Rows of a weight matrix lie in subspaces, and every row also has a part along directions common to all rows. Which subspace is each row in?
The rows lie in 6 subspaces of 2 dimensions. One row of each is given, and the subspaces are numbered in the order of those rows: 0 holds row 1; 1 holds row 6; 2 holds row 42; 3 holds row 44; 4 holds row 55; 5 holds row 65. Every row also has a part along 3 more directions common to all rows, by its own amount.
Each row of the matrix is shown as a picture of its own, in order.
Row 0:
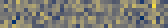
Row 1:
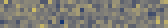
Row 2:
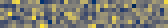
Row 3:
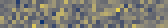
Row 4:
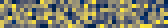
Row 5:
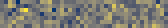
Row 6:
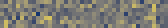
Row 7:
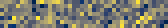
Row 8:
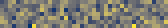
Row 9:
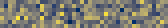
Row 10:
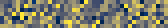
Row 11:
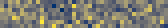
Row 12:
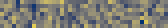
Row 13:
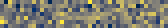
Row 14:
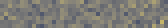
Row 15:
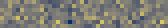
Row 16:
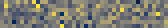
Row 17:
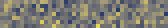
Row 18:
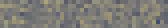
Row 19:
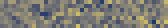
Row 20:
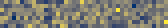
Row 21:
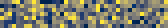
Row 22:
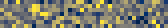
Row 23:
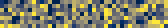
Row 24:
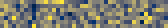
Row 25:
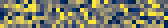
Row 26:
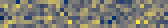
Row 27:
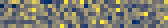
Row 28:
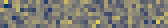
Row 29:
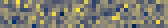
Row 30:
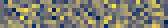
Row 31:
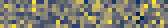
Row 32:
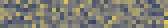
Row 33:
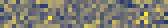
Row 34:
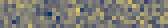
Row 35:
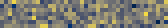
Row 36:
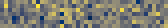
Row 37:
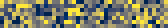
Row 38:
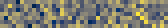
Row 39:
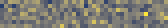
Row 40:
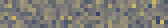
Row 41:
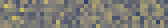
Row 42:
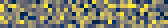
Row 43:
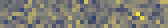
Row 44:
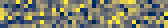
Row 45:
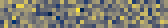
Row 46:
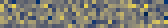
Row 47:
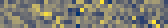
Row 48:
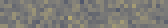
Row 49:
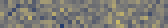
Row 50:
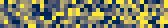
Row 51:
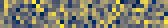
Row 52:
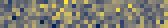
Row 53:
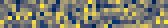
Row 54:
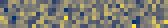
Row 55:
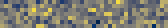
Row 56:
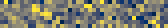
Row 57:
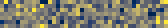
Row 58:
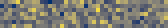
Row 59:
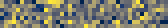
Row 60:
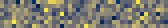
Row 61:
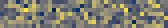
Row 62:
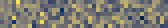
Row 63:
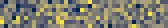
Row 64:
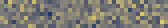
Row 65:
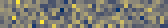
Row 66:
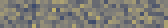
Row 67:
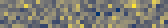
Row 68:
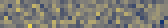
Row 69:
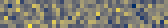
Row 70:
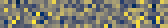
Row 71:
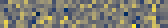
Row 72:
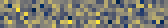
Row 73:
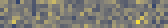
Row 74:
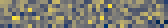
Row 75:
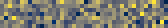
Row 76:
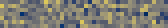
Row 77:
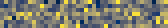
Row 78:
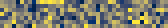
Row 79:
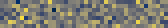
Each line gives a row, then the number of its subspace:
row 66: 3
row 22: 0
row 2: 2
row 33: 2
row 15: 5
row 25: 3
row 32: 3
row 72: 4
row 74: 1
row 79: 3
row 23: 1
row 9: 5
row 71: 1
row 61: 3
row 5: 3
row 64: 0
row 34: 0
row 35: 2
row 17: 5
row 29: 5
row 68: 4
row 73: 1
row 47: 0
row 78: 3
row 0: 1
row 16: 5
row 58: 2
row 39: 2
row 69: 4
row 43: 4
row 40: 4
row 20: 4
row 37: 0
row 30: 3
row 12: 3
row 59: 5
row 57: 0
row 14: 4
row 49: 3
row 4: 2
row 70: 1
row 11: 5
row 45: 0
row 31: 1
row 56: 0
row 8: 1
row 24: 3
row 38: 4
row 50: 0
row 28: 4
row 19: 0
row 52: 5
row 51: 5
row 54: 1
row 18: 2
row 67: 4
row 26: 3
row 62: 5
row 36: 5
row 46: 2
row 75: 4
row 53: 2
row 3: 5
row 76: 2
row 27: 2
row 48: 4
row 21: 2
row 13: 0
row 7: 1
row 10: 1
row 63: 0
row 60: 5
